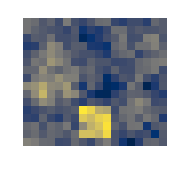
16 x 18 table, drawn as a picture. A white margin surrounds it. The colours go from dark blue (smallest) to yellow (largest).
The bottom middle is the roughest part. The bottom middle is the ninth with the highest average. In the bottom middle lies a patch that is higher than the rest. The texture is blotchy.
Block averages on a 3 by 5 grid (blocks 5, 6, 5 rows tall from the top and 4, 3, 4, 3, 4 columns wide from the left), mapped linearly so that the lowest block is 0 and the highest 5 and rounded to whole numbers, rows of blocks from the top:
1 1 0 1 1
3 2 0 1 1
1 1 5 1 1
